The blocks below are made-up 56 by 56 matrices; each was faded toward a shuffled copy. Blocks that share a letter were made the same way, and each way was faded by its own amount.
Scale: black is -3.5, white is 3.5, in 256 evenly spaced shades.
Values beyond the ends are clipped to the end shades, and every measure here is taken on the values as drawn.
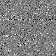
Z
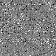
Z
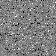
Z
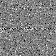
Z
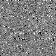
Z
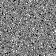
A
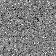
A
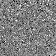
A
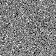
A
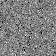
A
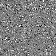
Z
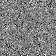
A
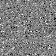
Z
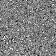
A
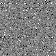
Z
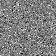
A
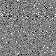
Z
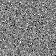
A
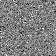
A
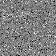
Z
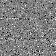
Z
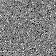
A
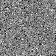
A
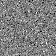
A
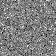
A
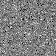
A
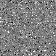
Z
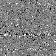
Z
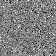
A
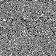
Z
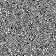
A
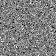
A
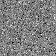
A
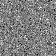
A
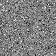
A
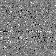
Z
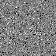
Z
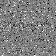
Z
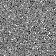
A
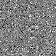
Z
